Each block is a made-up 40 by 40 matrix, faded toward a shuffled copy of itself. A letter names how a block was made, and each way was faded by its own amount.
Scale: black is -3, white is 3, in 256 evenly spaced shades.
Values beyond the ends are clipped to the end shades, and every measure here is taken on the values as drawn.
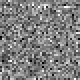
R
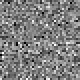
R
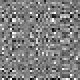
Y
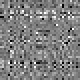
Y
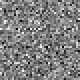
R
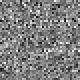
R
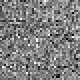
R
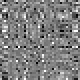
Y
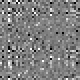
Y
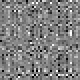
Y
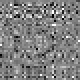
Y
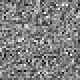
R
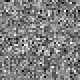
R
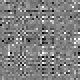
Y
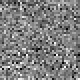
R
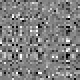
Y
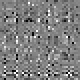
Y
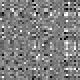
Y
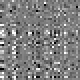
Y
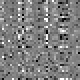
Y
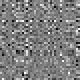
Y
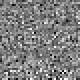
R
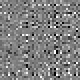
Y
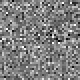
R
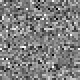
R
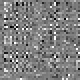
Y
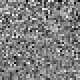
R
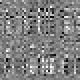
Y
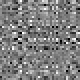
Y
